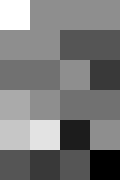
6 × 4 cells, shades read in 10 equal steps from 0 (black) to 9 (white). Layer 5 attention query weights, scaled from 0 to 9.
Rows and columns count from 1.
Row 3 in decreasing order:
5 4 4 2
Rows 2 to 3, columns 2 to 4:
5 3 3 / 4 5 2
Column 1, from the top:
9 5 4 6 7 3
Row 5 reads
7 8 1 5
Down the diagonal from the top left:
9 5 5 4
